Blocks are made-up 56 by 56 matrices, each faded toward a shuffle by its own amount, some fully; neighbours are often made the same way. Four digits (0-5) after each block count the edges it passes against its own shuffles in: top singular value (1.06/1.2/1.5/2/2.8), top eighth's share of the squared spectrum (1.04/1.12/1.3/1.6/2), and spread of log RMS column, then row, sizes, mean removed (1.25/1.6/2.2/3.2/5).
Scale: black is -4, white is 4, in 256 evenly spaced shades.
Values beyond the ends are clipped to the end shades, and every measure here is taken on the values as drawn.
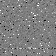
2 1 0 0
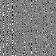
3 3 3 0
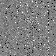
2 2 1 0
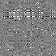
4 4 1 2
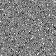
1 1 0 0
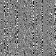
2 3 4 0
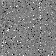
1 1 1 0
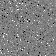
0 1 0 0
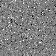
0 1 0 0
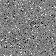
0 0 0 0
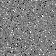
0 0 0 0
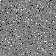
1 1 0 0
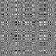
5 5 3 3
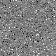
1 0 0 0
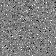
0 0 0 0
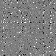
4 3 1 1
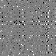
4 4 2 2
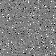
1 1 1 0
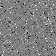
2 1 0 0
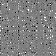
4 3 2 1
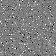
1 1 0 0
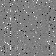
3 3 1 0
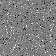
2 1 0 0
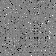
3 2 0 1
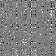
4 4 2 2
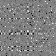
4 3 1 2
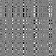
5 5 3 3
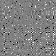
4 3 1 2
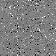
3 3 1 1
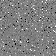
2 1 0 1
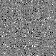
2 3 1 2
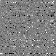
3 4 1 2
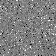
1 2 0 1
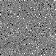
2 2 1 1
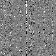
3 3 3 0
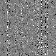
2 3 3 0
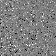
1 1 1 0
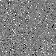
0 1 1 0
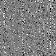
2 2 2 0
